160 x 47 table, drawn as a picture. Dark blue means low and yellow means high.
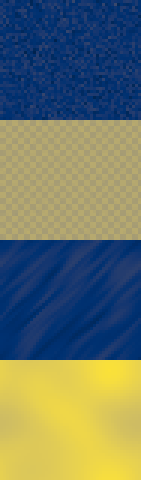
It is made of 4 by 1 panels. Panel 1,1: very low, fine-grained, faint in contrast. Panel 2,1: high, checkered, faint in contrast. Panel 3,1: very low, slanting up to the right, faint in contrast. Panel 4,1: very high, smooth, faint in contrast.
